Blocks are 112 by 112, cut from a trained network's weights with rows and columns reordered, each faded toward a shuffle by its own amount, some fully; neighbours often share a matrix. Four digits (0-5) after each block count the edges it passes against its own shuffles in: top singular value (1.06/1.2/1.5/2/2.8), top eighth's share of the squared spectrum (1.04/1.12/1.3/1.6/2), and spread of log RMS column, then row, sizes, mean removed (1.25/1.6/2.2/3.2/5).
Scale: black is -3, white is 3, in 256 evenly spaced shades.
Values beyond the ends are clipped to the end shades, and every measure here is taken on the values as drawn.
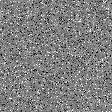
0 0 0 0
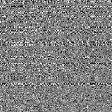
4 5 2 4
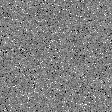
1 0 0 0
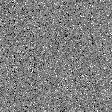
1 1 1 0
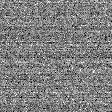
3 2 0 1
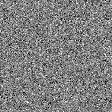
3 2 0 1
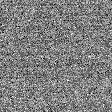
2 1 0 0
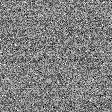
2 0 0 0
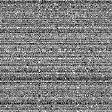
5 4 2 3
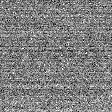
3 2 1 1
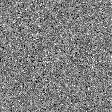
2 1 0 1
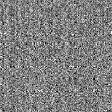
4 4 1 3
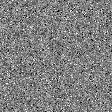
2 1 0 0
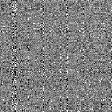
4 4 3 2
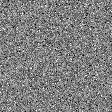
0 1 0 0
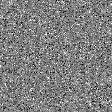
3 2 0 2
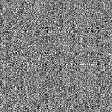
4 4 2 3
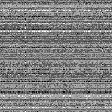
5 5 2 4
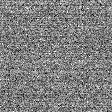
3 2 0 0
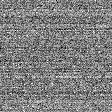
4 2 0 1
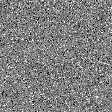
2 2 0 1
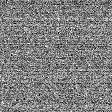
3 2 0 1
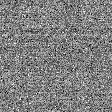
2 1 0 0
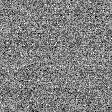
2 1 0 0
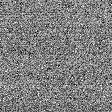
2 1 0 0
